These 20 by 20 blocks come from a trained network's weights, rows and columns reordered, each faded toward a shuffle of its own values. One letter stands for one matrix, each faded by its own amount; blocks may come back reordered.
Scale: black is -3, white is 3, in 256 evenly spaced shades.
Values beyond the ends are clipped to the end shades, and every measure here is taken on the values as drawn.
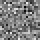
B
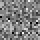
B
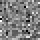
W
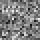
B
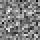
B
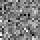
W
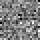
W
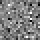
W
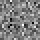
W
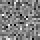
W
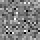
W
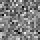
B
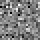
W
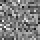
B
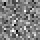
W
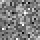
W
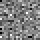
W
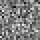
W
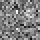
B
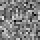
B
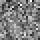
W
